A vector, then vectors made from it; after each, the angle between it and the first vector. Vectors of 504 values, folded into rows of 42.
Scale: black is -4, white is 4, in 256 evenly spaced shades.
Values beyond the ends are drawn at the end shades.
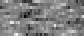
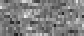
nearly opposite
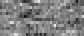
nearly parallel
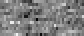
nearly parallel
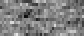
nearly parallel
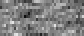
nearly parallel
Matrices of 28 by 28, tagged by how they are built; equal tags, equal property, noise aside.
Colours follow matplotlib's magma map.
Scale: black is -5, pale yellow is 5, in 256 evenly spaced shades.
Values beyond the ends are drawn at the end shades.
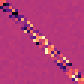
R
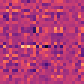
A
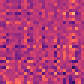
A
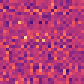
A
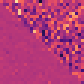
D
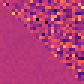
D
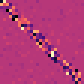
R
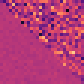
D
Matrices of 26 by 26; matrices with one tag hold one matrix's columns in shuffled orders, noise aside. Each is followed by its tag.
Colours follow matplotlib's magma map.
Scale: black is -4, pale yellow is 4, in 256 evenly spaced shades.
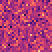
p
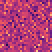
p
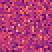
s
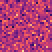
p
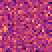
s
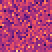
p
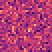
s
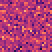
s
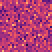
p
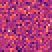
s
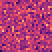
s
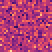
p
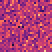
p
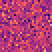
p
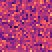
p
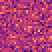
s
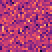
s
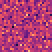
p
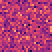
s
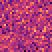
s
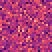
s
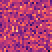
s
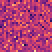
p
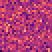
s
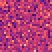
p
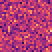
s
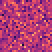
p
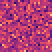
p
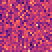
p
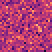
s
